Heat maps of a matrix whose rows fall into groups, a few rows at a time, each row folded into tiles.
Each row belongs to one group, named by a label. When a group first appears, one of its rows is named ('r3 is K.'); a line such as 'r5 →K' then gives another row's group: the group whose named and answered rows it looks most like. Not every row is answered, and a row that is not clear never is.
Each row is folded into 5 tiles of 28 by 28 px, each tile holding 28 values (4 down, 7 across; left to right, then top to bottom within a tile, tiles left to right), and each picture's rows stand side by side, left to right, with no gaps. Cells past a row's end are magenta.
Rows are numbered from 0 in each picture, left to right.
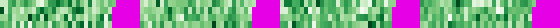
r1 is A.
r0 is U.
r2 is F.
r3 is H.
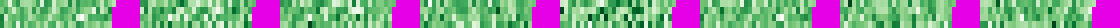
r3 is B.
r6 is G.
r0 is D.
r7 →A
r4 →U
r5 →D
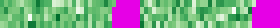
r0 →H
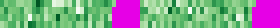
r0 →H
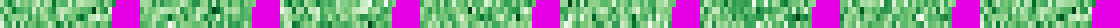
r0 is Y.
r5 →D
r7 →Y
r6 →D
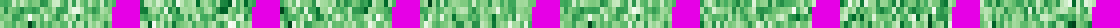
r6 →B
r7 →F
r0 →H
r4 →H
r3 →G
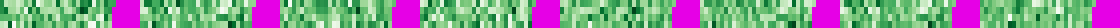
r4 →U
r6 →F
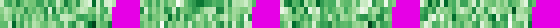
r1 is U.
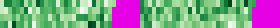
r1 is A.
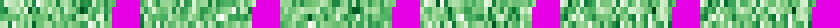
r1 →D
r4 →G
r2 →U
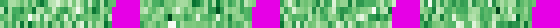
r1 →U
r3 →B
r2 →D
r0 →H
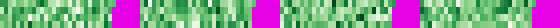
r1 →B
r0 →H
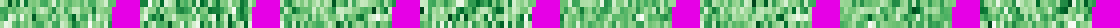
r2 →Y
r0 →G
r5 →Y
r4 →D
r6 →U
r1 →B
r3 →U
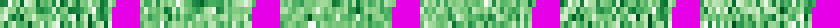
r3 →A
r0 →B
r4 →B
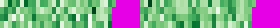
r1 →G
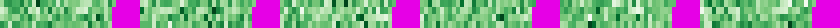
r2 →Y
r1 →U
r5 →F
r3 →Y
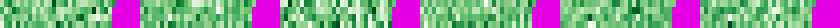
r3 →A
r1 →H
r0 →Y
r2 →G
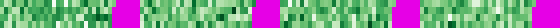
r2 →B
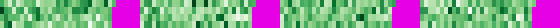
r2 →Y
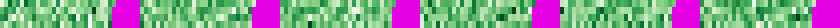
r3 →Y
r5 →D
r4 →U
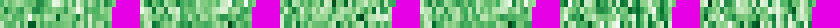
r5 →G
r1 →F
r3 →F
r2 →Y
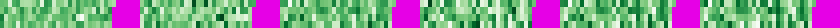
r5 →B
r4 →B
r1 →Y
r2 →B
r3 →G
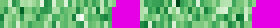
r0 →D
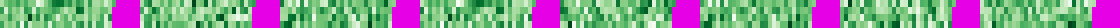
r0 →U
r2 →B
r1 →Y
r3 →U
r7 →F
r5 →B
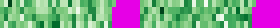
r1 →D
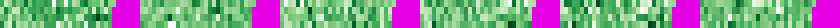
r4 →F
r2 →A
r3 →F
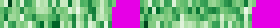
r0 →G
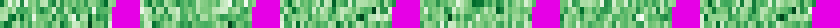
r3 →U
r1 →F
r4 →D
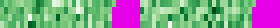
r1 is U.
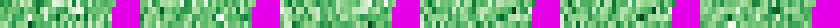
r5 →U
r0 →H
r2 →F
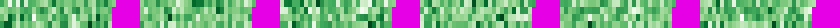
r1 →U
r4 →H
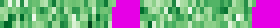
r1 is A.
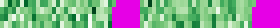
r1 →G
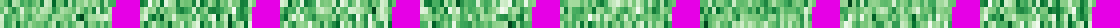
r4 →H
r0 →Y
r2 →G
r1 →B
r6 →G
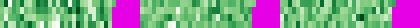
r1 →U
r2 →Y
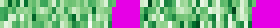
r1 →G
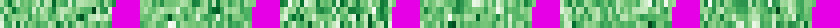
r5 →B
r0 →Y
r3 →H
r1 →U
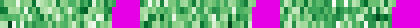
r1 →B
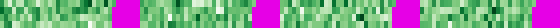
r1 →H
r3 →U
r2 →Y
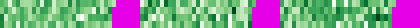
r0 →D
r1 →G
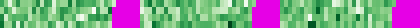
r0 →D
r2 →H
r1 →F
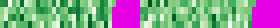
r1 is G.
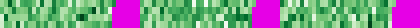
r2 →B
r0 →Y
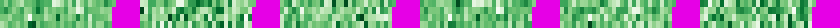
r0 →H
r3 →H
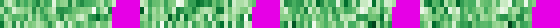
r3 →F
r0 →D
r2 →F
